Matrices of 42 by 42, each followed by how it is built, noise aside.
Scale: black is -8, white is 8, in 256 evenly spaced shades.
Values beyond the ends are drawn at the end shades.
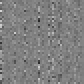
uneven columns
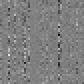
uneven columns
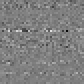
uneven rows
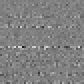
uneven rows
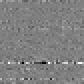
uneven rows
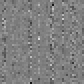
uneven columns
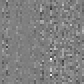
uneven columns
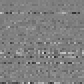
uneven rows
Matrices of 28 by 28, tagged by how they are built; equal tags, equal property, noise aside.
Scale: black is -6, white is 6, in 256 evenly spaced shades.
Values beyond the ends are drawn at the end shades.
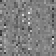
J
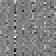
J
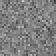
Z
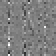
J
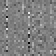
J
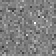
Z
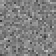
Z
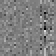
J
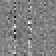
J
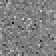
Z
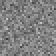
Z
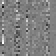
J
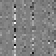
J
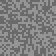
Z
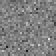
Z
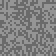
Z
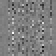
J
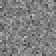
Z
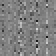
J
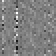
J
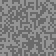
Z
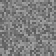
Z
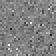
Z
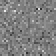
Z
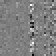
J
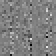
J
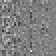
J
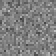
Z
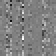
J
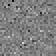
Z
